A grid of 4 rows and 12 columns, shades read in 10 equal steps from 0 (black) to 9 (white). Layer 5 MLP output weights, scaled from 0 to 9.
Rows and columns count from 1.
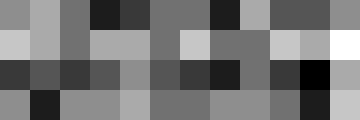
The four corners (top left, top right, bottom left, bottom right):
5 5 5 7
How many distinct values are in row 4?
5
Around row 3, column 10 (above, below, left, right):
7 4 4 0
